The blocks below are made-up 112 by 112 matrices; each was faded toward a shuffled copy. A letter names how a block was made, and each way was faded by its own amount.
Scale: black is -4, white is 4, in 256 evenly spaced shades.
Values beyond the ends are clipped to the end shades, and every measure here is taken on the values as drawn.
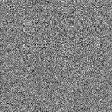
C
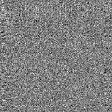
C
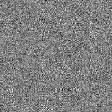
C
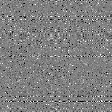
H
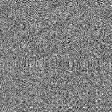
C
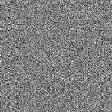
C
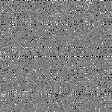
H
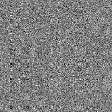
C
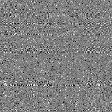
H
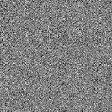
C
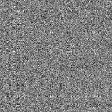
C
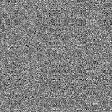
C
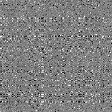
H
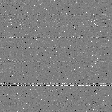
H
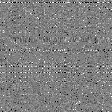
H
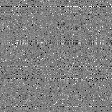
H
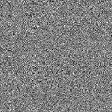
C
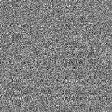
C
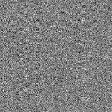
C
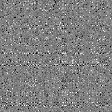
H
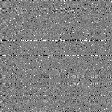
H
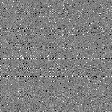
H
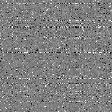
H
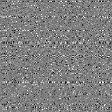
H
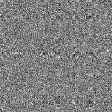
C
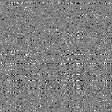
H
